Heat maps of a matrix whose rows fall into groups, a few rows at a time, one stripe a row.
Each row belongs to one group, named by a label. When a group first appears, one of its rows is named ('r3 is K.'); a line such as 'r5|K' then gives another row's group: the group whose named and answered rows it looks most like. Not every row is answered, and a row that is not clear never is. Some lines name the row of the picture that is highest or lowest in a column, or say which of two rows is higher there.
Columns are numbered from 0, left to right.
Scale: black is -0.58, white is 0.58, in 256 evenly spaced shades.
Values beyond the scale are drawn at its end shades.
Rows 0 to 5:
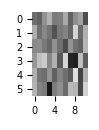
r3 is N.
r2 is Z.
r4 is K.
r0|N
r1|K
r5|Z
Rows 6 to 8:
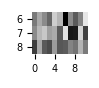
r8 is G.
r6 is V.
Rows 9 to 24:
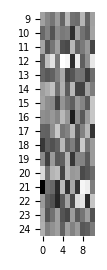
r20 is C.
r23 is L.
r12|V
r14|N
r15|Z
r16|V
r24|C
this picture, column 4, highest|12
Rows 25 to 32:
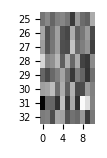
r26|L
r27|L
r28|C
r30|N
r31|G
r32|K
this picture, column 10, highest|25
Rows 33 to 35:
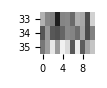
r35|V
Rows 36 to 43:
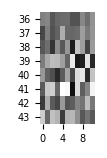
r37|G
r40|Z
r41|V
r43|C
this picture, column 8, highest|40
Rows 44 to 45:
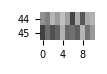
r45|G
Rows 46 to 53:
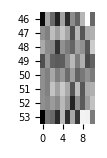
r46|G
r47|V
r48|Z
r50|N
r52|V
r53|G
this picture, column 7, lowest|53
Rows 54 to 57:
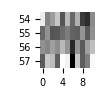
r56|V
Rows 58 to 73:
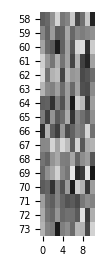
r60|Z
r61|C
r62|C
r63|C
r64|Z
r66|G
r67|V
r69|N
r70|Z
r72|K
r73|Z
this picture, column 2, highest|67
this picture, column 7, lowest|69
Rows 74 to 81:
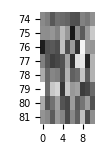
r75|V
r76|G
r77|Z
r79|C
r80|L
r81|K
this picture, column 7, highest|77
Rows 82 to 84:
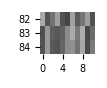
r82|L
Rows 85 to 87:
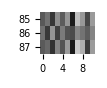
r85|Z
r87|Z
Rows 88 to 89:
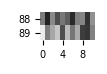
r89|C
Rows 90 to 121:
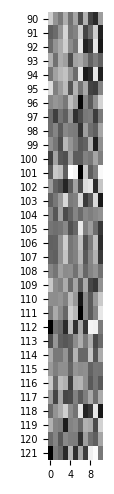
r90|C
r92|N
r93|C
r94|N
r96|V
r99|K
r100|G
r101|V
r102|Z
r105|L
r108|N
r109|C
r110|V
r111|V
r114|K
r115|C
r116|C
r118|N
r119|Z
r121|G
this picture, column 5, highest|101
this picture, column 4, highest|101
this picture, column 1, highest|101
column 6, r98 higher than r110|Yes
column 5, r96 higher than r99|Yes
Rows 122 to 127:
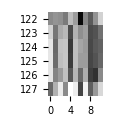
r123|C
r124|C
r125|C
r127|V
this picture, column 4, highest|127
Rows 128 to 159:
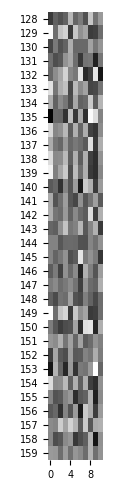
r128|G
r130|G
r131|K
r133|C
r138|C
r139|C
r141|L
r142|K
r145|L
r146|Z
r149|C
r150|Z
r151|N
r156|Z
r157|V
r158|K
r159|K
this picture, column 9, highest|153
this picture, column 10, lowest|132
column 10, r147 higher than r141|Yes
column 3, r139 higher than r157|Yes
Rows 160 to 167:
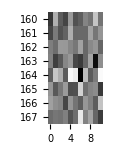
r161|G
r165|L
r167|L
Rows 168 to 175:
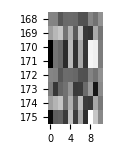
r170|G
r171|G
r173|K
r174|N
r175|G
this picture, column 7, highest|173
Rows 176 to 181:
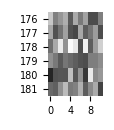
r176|C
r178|V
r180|G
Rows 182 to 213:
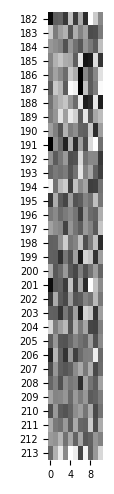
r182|G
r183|C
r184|Z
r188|N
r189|V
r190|K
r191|G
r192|L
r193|L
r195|G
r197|Z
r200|L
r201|G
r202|G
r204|C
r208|Z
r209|C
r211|K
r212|N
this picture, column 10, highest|187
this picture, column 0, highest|194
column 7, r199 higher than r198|Yes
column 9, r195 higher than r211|Yes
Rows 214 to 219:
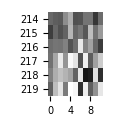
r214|K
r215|G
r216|L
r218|N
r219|V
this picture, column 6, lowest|219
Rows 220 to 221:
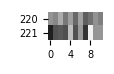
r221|G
